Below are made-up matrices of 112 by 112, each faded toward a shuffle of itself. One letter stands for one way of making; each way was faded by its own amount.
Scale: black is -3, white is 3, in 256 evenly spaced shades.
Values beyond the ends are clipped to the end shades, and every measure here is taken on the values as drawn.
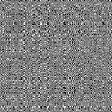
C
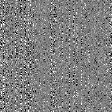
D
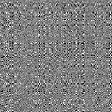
C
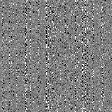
D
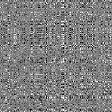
C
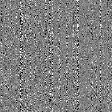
D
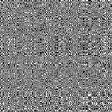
C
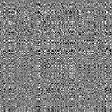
C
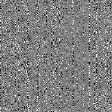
D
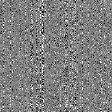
D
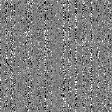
D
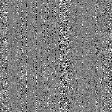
D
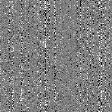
D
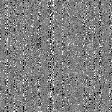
D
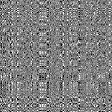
C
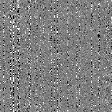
D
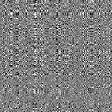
C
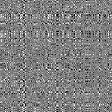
C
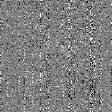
D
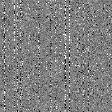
D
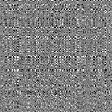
C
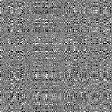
C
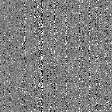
D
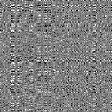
C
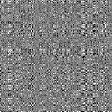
C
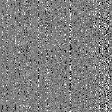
D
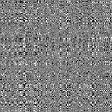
C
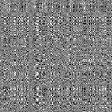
C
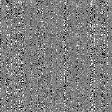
D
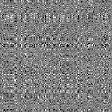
C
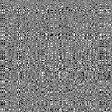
C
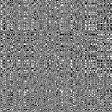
C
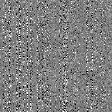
D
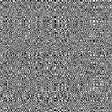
C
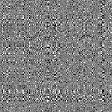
C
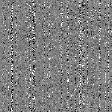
D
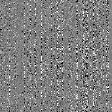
D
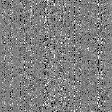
D
